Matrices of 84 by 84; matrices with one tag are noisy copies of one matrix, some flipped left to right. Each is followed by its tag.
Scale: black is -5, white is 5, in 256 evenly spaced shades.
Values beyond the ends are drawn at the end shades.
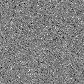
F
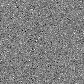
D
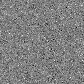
D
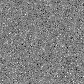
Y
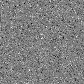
F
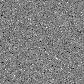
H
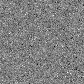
Y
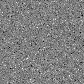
H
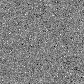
Y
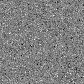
Y
